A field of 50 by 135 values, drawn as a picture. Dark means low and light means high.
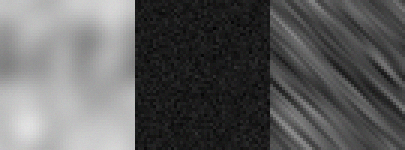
The table splits into one row of 3 panels. Panel 1,1: high, smooth. Panel 1,2: very low, fine-grained, faint in contrast. Panel 1,3: low, slanting down to the right.
